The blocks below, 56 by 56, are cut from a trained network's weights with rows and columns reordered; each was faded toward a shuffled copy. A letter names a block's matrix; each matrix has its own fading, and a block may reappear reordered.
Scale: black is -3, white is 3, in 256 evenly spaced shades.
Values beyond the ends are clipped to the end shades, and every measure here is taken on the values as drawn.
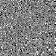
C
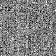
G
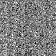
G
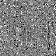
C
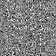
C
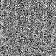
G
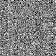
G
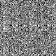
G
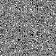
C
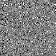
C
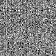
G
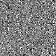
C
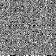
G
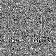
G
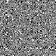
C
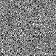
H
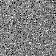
H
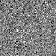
H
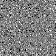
C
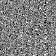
H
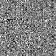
G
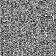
G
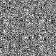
G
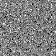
H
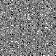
C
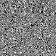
C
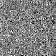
G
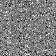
C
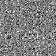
C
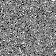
H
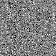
H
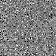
C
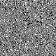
C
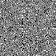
H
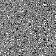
C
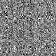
G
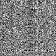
G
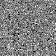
H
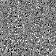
C
